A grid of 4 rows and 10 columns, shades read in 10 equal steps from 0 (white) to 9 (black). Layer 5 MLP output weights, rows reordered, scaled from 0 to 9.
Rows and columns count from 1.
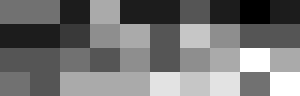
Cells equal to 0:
2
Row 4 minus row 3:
-1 0 -2 -3 -1 -5 -2 -2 5 -3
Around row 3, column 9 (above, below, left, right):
6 5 3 3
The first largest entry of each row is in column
9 1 1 2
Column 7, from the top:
6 2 4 2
